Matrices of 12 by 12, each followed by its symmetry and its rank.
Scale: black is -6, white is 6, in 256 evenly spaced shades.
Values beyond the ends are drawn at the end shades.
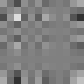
symmetric, rank one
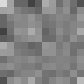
symmetric, rank two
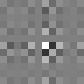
symmetric, rank one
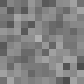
symmetric, full rank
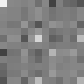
symmetric, rank two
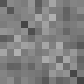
symmetric, full rank
